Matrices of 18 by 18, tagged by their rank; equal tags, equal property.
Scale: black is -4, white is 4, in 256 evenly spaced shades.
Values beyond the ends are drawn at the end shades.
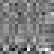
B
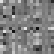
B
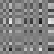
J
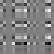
J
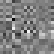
B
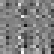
B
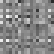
B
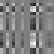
J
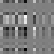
J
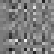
B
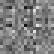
B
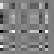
J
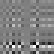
J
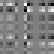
J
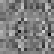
B
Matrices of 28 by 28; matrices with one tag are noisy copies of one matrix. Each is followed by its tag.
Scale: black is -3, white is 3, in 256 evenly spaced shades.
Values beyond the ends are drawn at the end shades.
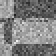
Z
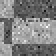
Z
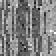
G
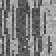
G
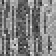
G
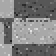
Z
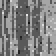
G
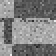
Z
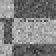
Z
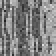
G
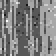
G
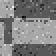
Z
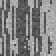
G
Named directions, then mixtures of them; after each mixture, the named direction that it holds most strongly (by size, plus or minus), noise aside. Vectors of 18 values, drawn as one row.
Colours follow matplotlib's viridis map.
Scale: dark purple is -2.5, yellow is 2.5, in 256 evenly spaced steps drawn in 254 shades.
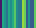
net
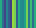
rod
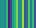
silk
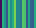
net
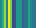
rod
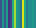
silk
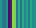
rod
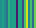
silk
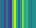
rod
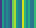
net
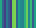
rod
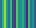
rod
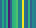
silk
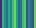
net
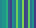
silk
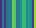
net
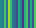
silk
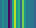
silk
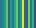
silk
